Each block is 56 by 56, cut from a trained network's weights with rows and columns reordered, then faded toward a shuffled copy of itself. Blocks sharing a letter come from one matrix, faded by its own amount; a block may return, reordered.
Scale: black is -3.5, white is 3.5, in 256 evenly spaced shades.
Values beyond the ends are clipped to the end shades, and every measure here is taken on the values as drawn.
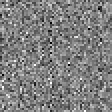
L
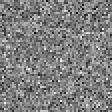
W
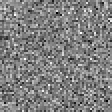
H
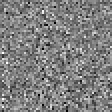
L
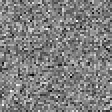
W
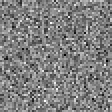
H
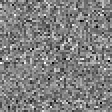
W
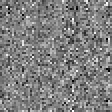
L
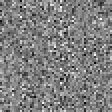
L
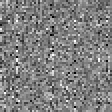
L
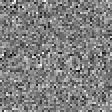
W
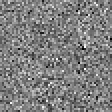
L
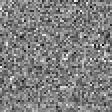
W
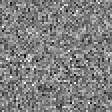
H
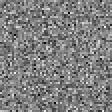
H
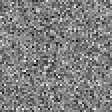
H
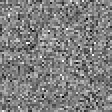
L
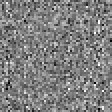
L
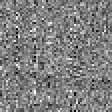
L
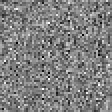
L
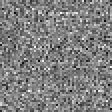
W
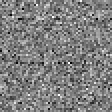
W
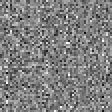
L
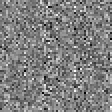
L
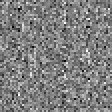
L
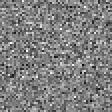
W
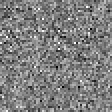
W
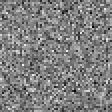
W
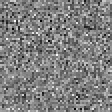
W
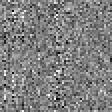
L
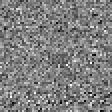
W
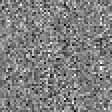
L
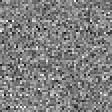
W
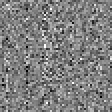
L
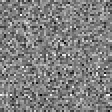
W
